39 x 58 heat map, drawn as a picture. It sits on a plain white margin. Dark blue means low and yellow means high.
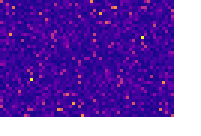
Seam: none. Average level on the scale: 10%. Histogram: skewed, a long tail of high values. Symmetry: a half turn. Odd rows or columns: none. Grain: fine.
